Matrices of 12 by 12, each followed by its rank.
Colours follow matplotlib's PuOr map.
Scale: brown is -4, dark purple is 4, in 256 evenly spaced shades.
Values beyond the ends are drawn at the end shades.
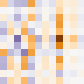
two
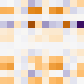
two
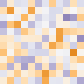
full rank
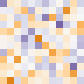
full rank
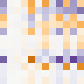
two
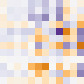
two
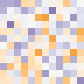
full rank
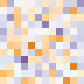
full rank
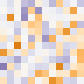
full rank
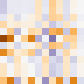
two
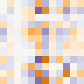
two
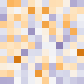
full rank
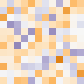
full rank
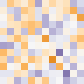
full rank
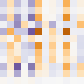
two
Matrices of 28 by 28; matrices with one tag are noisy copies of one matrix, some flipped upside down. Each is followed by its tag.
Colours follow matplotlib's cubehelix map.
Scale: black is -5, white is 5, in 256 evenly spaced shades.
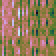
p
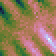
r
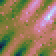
r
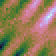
r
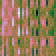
p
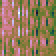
p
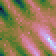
r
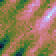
r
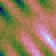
r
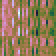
p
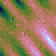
r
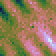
r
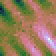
r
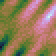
r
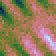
r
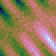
r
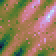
r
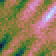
r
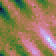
r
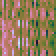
p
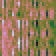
p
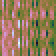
p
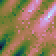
r
